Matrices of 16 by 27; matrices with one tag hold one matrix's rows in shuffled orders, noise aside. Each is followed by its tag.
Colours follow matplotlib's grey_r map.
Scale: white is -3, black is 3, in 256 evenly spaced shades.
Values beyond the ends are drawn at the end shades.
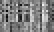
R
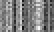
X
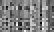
R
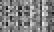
R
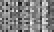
R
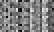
R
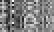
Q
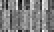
R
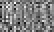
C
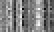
X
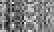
Q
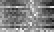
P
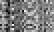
Q
